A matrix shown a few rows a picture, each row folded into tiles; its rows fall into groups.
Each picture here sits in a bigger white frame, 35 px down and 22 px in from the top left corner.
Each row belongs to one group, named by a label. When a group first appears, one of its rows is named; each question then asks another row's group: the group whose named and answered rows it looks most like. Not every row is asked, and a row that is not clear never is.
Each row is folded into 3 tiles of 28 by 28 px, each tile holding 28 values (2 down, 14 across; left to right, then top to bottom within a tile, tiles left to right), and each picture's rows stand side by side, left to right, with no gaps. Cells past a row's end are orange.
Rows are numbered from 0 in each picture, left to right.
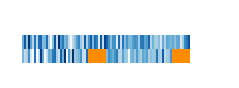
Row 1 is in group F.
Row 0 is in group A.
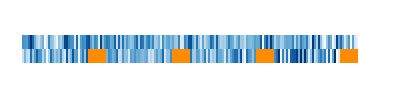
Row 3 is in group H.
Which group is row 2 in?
F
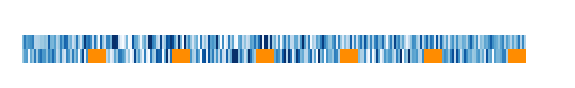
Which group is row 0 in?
H
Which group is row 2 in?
F
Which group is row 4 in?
A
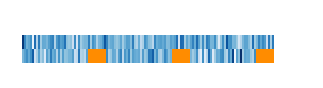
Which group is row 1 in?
F
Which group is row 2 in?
A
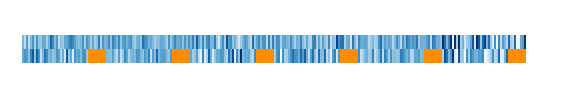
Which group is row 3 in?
H
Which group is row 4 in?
F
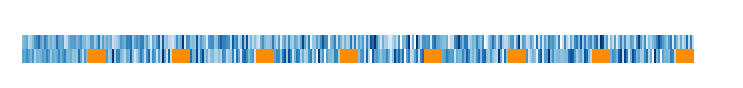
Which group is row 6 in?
F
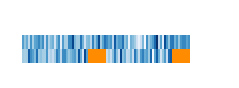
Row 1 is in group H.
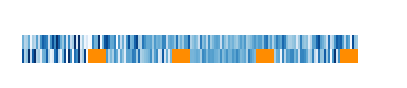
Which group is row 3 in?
H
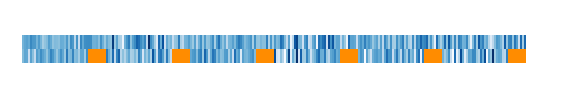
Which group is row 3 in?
F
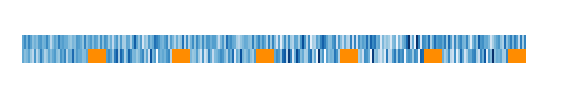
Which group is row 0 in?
A
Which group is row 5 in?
A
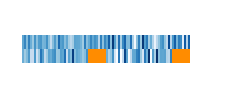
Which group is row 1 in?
A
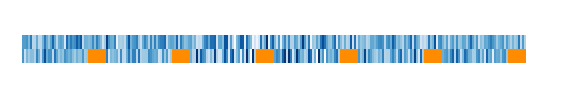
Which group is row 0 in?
F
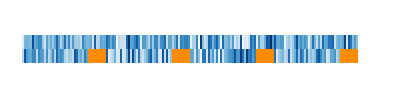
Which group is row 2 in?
F
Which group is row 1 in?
F
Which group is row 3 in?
F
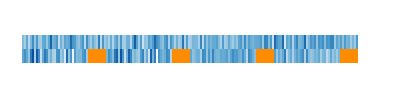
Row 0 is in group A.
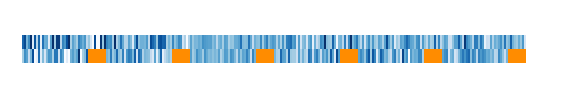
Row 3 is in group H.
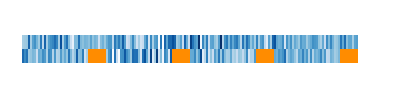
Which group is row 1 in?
H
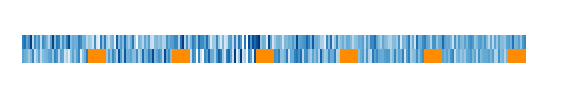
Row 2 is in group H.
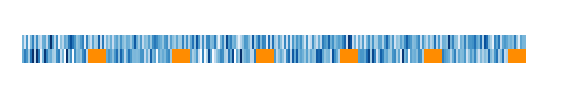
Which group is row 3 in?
F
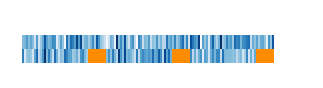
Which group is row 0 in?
F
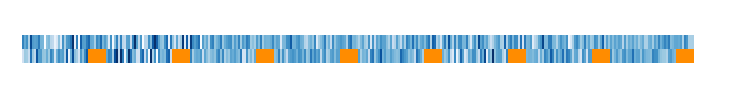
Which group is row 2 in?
F
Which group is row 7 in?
F
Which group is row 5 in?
A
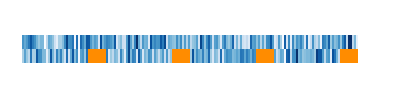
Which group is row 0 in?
H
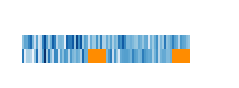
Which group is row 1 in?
H
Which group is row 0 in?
F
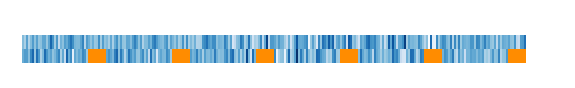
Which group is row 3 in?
F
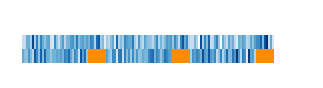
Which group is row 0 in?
F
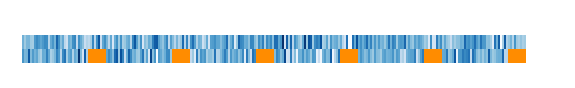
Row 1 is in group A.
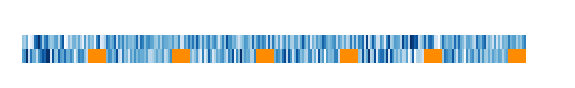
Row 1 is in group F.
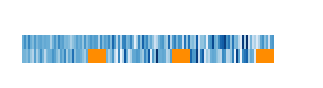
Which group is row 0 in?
A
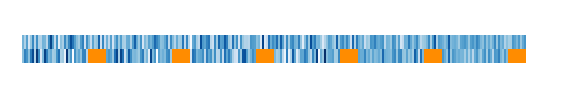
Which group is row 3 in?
A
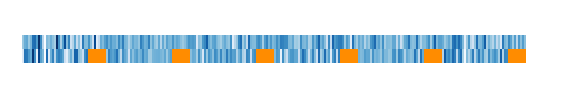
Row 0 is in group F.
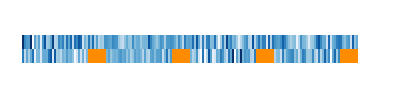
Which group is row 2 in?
A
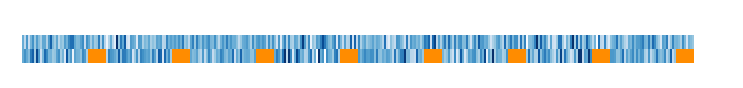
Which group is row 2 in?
A
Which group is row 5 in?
A
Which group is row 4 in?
F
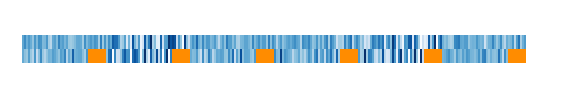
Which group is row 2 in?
A
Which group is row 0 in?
A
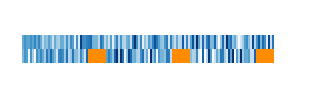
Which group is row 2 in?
A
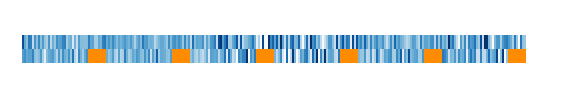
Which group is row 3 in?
A
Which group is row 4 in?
A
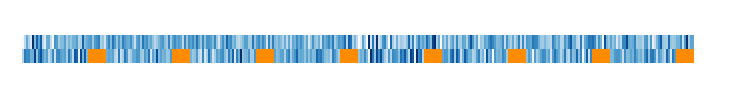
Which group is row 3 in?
F
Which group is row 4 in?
F
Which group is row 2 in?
A
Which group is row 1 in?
A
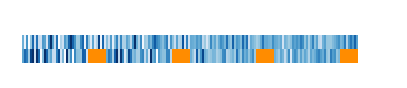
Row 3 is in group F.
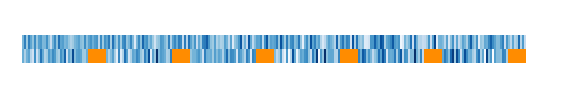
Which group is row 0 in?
A
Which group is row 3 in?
A
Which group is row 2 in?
H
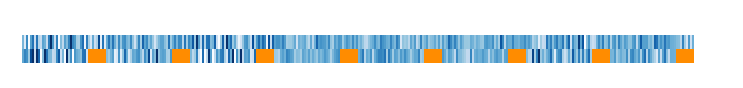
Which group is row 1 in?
A
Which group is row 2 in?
A
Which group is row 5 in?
H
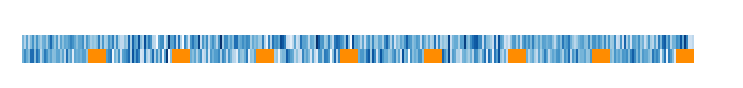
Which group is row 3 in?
H
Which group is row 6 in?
A
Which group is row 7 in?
F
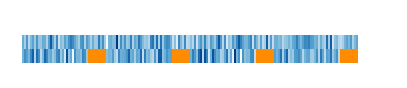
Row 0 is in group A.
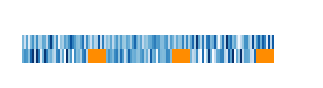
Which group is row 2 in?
A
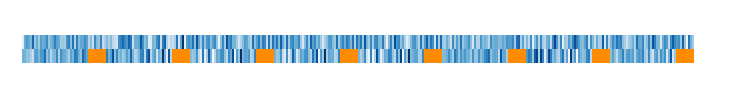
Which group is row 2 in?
A
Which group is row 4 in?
A
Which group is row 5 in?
F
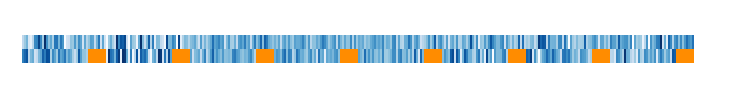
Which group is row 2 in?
F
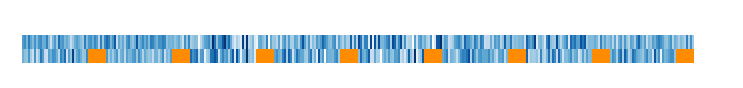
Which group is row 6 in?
F
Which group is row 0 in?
A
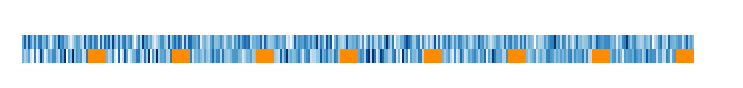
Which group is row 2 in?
F
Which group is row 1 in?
A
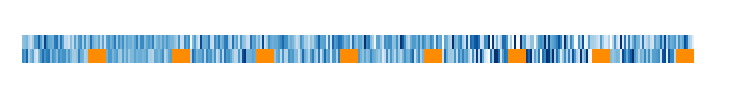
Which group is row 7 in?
F
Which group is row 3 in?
H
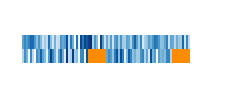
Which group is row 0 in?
H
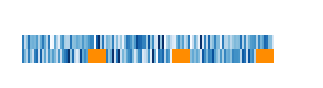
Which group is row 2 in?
F
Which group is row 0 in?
F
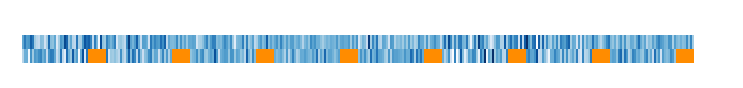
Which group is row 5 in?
A
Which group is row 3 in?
A
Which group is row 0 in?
H
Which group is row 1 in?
F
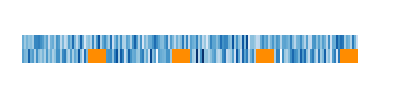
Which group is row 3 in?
H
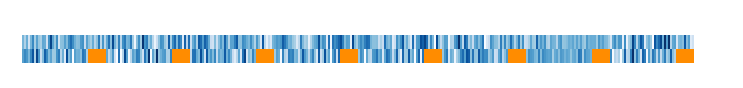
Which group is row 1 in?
A
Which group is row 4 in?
H
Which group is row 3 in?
H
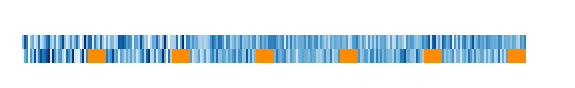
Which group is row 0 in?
H
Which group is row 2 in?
F
